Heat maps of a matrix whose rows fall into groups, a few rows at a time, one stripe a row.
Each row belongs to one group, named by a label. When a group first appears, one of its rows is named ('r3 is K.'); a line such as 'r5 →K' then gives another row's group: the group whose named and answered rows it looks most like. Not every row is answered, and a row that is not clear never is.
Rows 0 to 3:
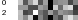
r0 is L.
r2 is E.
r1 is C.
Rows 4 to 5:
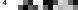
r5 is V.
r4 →E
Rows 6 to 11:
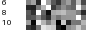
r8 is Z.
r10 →L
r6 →E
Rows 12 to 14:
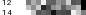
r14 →C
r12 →E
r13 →Z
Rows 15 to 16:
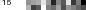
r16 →E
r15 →E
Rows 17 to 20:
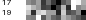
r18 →C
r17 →C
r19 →L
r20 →Z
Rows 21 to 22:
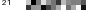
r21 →L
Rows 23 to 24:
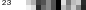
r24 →C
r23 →C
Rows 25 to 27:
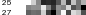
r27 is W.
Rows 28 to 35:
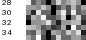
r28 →Z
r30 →W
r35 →Z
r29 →W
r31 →W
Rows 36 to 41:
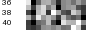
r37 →L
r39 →L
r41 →V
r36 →L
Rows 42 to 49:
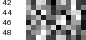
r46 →W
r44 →E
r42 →W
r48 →W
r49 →W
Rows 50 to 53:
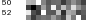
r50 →Z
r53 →V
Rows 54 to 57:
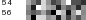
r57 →L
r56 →W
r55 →L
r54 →E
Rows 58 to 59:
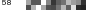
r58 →E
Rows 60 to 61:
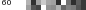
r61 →E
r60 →L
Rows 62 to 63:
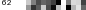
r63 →W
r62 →C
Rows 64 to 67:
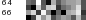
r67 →V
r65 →V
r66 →E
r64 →Z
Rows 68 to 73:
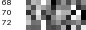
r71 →Z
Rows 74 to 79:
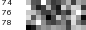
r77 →Z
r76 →C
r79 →V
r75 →C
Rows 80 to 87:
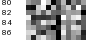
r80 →W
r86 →C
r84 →L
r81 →V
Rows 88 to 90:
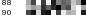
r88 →Z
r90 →V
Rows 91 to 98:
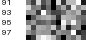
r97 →W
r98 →V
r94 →V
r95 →C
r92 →C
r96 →L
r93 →E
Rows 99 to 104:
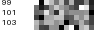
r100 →V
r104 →W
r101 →Z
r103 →L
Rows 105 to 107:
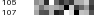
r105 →E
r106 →L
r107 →W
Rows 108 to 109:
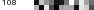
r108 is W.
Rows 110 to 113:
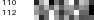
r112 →E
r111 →Z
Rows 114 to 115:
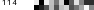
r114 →L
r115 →V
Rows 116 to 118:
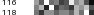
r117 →E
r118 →V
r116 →Z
